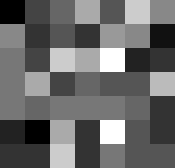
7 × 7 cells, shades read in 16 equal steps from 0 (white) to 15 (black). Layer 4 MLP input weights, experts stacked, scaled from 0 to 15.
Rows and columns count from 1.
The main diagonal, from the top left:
15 12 3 9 8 10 10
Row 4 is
8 5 11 9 10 10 4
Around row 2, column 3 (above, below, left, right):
9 3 12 12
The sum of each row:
60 68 52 57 62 67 67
